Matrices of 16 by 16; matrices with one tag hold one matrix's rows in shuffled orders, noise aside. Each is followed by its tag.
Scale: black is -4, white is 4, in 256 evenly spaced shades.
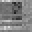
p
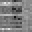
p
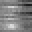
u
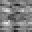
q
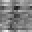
q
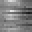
u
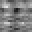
q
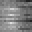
u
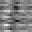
q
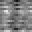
q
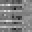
p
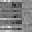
p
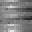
u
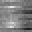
u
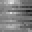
u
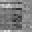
p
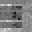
p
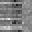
p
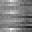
u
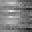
u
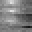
u
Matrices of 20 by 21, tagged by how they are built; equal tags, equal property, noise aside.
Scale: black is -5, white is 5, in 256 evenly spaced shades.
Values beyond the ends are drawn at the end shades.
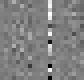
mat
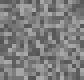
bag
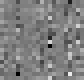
mat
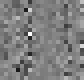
mat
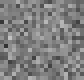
bag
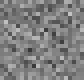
bag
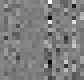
mat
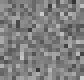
bag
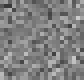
bag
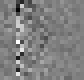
mat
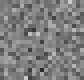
bag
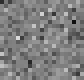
bag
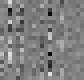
mat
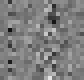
mat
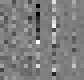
mat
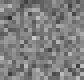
bag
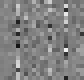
mat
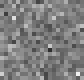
bag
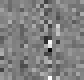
mat
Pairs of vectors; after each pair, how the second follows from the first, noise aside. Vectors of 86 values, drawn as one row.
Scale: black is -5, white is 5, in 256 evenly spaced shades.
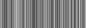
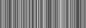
wrapped around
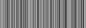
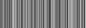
wrapped around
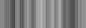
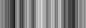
scaled up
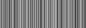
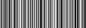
scaled up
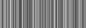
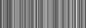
wrapped around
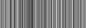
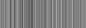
shrunk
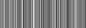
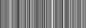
reversed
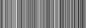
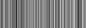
sign-scrambled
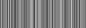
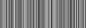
reversed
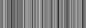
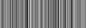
shuffled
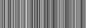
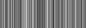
sign-scrambled
